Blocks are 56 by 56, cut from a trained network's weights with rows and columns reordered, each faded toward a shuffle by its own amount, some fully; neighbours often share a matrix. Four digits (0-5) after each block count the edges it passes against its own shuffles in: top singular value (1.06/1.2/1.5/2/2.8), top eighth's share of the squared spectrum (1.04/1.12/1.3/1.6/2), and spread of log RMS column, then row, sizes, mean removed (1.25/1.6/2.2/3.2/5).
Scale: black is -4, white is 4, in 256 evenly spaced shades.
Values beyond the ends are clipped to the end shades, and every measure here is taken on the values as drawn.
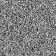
0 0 0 0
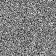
0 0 0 0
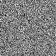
0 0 0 0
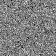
0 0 0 0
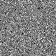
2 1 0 0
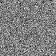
2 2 0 1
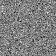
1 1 0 0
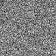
2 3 1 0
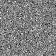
0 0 0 0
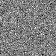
0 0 0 0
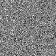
2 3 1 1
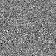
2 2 0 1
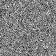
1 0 0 0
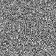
2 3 0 1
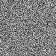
1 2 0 0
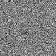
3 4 0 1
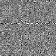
3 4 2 2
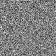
2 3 0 0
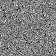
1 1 0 0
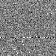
2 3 0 1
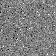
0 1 0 0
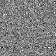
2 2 0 1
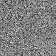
1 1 0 0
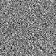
3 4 1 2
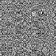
3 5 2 2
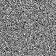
1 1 0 0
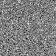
1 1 0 0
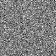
2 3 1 0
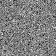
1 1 0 0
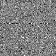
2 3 0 1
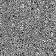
2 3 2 0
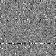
3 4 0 2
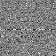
3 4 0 2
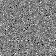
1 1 0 0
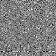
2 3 1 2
